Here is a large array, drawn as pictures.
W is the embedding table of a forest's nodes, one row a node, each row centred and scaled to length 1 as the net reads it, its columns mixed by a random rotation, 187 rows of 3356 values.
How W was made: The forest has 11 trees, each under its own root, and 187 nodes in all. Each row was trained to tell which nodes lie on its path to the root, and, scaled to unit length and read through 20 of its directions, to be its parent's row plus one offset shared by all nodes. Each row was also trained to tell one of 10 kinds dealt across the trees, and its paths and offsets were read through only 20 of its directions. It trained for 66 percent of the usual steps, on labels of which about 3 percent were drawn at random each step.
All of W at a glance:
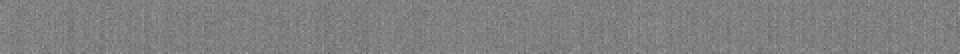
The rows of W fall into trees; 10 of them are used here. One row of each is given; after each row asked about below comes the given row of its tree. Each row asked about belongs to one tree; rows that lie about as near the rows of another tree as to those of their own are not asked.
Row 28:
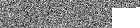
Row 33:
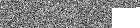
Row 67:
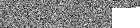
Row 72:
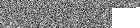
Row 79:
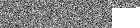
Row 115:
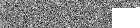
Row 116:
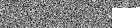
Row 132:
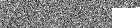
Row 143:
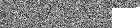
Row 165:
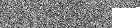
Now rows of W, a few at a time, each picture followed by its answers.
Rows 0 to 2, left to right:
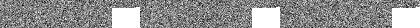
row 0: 143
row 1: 116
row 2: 67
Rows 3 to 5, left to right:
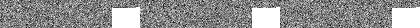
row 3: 79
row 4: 116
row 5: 72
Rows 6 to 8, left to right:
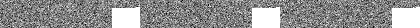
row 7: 165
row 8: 67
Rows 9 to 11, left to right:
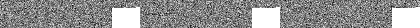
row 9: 72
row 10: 143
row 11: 72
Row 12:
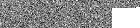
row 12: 28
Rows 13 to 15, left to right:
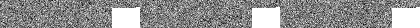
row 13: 28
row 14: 143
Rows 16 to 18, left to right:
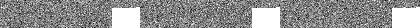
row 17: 115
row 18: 143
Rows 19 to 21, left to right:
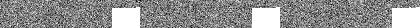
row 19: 72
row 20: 72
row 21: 79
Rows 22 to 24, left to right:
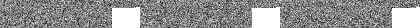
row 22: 143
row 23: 79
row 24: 67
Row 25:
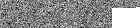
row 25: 33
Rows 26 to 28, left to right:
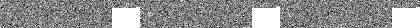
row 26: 115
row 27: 79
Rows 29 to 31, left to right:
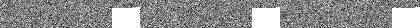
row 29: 67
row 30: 115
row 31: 143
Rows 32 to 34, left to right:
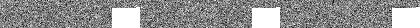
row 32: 115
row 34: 72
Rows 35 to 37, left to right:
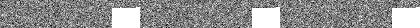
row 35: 28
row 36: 79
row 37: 143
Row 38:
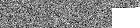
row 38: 79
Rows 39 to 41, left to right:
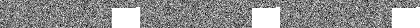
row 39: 132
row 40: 79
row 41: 28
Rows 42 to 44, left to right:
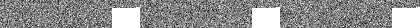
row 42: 79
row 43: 115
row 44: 143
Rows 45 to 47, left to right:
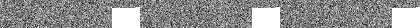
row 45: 33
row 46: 165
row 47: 33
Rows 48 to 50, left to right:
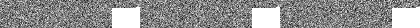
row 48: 67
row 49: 67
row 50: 115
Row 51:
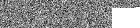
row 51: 165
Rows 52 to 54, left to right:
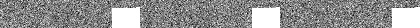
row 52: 116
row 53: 165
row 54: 132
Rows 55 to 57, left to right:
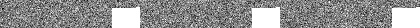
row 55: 67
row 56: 132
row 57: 33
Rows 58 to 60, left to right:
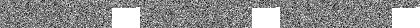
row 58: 165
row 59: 79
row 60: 67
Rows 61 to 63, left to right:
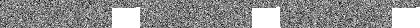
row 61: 28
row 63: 165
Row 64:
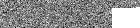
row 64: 67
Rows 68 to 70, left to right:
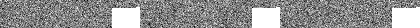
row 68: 67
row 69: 33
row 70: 28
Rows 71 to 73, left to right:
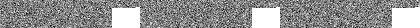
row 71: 33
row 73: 79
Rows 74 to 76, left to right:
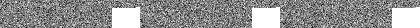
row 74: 115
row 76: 33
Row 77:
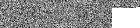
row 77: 28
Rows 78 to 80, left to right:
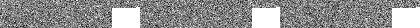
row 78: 28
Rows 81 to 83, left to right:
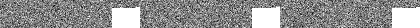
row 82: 67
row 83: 28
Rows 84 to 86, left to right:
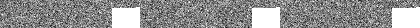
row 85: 33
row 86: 143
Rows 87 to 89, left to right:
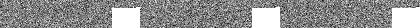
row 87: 28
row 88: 79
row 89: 165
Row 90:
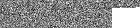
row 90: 143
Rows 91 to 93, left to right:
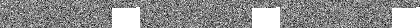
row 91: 72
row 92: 132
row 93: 28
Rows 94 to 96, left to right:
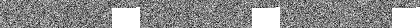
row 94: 143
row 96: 72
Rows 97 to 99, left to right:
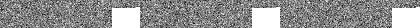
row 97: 28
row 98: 28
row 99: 28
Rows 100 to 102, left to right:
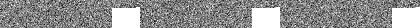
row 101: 132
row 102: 143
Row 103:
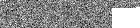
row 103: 67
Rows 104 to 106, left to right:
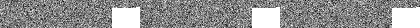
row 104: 116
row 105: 33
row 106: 116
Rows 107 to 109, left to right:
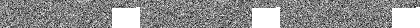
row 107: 72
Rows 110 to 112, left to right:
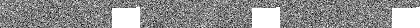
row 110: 79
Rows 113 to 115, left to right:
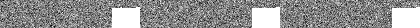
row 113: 28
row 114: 143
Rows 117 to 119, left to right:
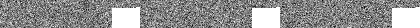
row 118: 72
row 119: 33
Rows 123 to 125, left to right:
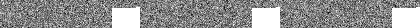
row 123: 79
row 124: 79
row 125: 143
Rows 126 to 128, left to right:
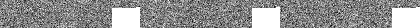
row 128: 28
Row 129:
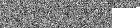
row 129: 79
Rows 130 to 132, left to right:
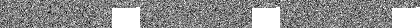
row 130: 165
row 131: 115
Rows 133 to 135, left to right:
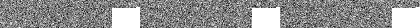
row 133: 72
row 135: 33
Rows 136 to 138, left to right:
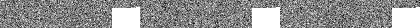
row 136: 67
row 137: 28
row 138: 72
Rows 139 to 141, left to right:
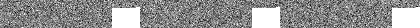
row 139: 79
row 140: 143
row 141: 165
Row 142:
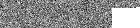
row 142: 28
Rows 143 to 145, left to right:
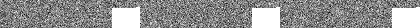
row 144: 72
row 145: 143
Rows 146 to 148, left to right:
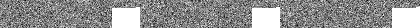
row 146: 115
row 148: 79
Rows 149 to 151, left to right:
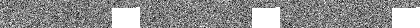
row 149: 116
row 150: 115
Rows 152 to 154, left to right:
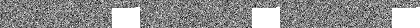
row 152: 67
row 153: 116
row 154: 165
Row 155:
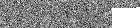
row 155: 165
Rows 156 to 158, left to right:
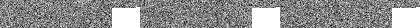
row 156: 72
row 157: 165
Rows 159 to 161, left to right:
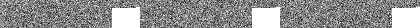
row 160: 67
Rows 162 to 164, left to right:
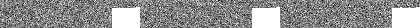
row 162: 67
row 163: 67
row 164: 165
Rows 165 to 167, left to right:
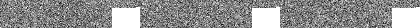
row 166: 79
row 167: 165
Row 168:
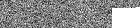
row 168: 72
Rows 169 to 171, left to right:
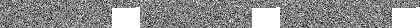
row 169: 115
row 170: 132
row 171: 28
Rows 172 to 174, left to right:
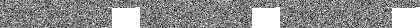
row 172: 79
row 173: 115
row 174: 28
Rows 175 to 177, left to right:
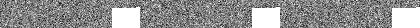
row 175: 116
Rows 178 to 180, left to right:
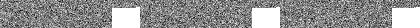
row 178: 79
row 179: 116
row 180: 143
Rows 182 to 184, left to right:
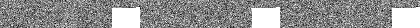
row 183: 132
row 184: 28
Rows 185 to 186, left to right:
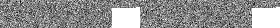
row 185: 79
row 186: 67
